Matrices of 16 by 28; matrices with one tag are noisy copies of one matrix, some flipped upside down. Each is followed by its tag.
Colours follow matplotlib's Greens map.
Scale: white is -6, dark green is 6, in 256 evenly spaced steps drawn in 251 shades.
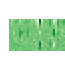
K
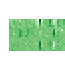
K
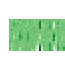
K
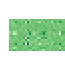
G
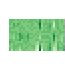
K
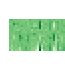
K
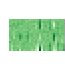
K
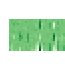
K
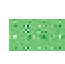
G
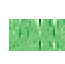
K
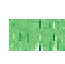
K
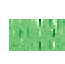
K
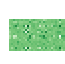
G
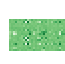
G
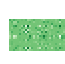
G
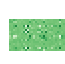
G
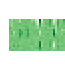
K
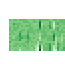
K
